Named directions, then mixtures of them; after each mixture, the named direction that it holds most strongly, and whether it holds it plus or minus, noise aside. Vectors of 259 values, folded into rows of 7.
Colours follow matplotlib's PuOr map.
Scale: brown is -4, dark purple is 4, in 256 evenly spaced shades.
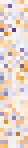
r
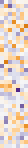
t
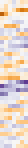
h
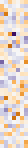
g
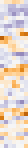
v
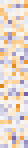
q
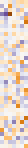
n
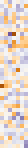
g, minus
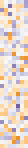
q, minus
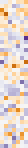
q, plus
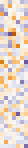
g, minus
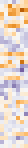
v, minus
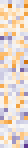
q, plus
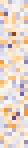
g, minus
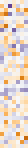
r, plus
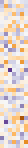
t, plus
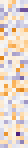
r, minus
